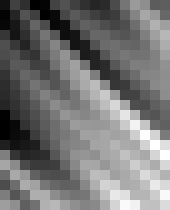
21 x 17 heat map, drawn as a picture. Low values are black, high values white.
Grain: diagonal, down to the right. Ninth with the highest average: bottom right. Slope: up to the bottom right. Lone odd cells: none.
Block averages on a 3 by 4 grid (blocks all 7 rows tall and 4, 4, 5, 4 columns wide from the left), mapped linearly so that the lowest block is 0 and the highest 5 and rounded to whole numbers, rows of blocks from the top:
0113
0233
2245
